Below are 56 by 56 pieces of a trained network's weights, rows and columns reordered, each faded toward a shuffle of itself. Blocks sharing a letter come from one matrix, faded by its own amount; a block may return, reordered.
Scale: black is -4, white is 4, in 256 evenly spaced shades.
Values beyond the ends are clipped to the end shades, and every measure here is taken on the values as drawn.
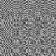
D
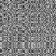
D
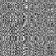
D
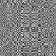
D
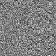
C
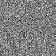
C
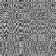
D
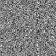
C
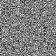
C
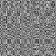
D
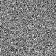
C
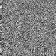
C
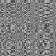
D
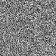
C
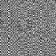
D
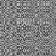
D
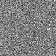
C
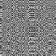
D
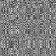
D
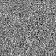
C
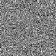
C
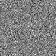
C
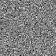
C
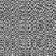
D
